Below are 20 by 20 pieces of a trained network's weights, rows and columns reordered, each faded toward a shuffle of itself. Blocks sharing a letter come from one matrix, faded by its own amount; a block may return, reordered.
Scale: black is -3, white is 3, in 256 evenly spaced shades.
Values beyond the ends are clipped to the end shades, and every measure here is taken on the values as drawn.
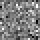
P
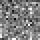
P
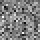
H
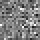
P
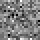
P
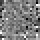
P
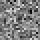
H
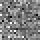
P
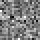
H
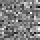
H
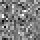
P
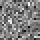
H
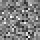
H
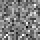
H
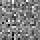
P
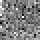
H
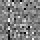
P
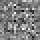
P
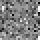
P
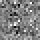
P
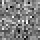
P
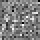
P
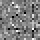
P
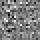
P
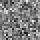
H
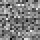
H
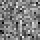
H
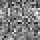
H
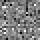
P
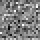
P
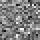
H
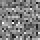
P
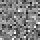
P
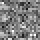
H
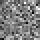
H
